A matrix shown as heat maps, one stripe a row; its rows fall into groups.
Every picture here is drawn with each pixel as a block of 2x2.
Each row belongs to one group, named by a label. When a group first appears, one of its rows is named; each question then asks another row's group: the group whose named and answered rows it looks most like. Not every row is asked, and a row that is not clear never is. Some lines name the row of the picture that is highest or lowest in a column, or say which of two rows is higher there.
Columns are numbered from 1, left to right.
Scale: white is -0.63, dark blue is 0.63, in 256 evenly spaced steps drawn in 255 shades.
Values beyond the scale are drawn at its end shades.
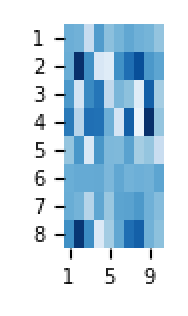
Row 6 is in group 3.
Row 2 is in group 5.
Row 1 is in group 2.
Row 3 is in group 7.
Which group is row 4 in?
7
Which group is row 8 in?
5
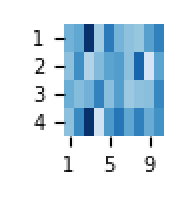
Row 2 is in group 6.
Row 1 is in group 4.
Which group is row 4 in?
4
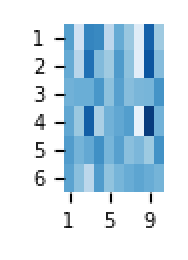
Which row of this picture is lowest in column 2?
1
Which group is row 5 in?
3
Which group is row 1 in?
7
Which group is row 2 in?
7
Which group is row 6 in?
2
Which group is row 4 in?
7
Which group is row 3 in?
3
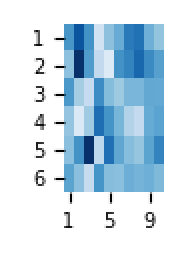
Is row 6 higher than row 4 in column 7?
Yes
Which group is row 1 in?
5
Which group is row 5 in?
4
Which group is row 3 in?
2
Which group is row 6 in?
2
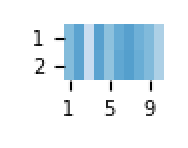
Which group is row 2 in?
2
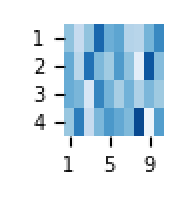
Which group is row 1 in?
3
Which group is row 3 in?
2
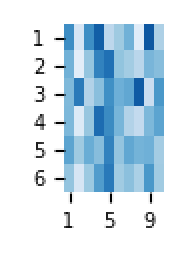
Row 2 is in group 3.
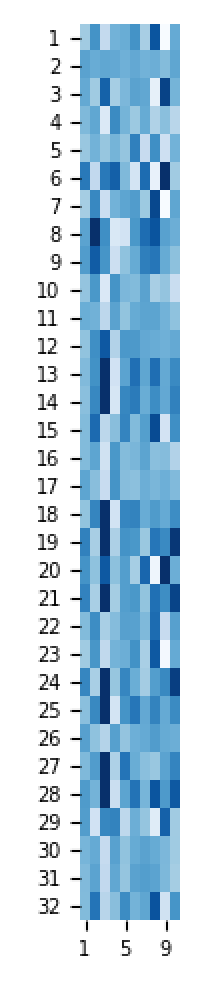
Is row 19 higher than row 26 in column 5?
Yes
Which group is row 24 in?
4
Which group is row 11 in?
2
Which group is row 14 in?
4
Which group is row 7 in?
6
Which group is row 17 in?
2
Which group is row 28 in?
4
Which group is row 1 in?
6
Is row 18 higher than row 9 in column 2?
No
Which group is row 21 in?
4
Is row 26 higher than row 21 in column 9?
No
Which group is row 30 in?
2
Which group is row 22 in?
6
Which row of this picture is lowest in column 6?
6
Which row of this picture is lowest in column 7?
5
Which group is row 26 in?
2
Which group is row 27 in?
4
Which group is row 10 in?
2
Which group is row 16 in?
2
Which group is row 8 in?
5
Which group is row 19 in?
4
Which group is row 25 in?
4
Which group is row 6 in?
7
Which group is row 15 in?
6
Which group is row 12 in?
4
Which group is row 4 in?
2
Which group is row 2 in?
3
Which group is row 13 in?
4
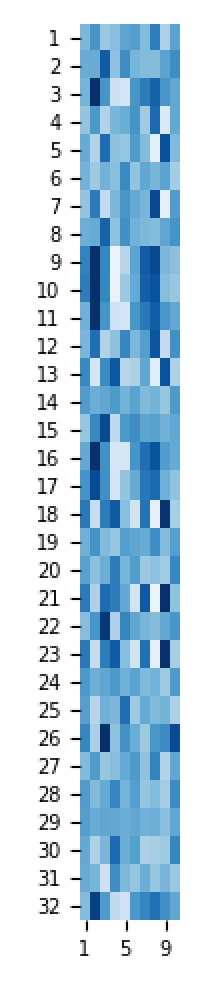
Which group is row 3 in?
5
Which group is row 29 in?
3
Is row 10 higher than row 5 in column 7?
Yes
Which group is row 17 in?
5
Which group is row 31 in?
2
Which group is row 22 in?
4
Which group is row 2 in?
4
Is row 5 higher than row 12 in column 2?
No
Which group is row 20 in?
3
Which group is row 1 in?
6
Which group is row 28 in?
3
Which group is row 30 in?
3
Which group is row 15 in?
4
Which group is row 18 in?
7
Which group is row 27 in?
6
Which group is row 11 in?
5
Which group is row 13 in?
7
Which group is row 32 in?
5
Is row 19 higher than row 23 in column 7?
No
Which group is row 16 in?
5
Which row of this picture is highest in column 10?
26
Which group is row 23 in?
7
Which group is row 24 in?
3
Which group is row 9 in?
5
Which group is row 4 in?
6
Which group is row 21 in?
7
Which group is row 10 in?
5
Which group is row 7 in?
6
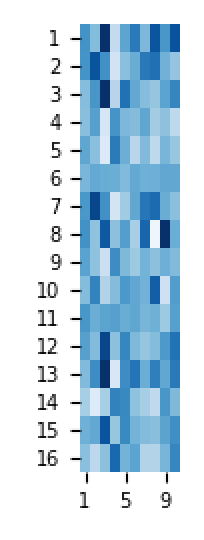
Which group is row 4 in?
2
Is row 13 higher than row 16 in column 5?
Yes
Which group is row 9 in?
2
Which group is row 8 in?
7
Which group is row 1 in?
4
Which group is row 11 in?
3
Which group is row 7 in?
5
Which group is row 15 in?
4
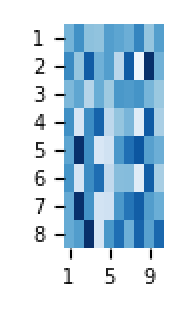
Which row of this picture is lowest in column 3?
3
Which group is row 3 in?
2
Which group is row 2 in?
7
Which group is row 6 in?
7
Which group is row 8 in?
4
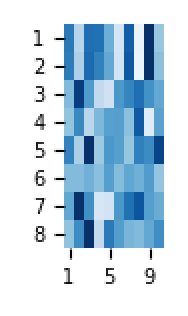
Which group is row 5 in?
4
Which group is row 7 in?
5
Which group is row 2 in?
7
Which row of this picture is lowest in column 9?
4
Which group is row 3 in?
5
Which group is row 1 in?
7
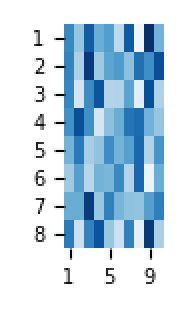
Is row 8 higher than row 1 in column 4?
Yes
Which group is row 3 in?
7
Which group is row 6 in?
6
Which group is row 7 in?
4
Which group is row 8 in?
7
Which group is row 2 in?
4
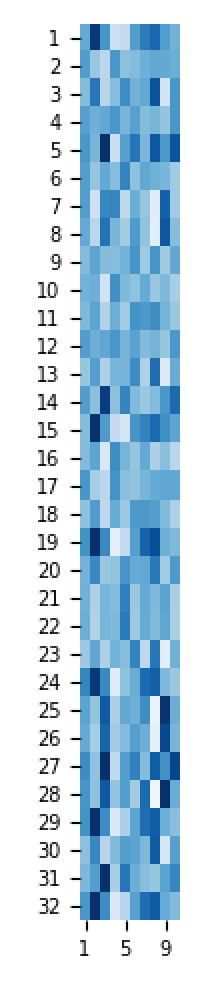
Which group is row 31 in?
4
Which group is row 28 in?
7
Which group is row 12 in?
3
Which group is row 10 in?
2
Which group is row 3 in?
6
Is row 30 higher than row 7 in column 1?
No
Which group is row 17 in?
2
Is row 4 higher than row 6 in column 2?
Yes
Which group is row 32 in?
5
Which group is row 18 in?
2
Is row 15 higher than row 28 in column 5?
No
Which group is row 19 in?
5
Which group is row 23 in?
6
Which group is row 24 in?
5
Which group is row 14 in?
4
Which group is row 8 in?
7
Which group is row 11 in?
2
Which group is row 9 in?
6
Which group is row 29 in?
5
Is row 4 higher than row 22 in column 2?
Yes
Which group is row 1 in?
5
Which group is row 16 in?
2
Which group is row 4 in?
3
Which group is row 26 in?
7
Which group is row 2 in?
2
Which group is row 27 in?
4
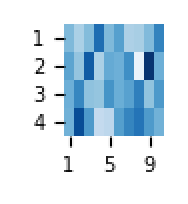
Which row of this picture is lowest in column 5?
4
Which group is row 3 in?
6
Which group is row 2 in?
7
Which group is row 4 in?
5
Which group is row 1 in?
3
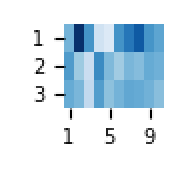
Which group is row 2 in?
2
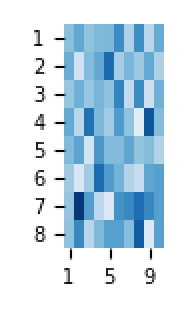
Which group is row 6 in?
3
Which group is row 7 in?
5
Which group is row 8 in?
6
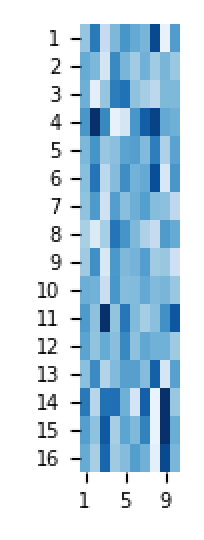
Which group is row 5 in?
6
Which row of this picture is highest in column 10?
11
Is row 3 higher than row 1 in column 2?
No
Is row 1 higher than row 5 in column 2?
Yes
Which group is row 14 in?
7
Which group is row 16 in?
7
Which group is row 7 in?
2
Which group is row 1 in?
6
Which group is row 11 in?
4
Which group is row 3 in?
3
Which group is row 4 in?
5
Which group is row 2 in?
2
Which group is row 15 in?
7
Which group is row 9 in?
2
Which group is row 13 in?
6
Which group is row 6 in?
6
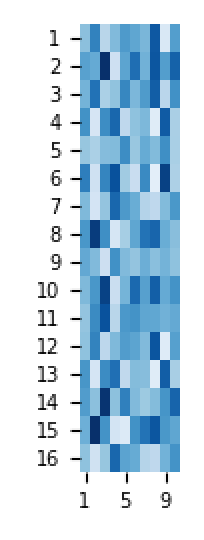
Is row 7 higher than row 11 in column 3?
No
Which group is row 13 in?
7
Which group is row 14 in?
4
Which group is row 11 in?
4
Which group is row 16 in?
3
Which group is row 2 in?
4
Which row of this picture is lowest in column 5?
15
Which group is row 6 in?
7
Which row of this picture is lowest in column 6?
6
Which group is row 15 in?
5
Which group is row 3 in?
6
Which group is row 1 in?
6
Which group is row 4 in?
7
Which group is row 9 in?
2
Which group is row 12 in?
6
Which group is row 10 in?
4
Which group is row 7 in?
3
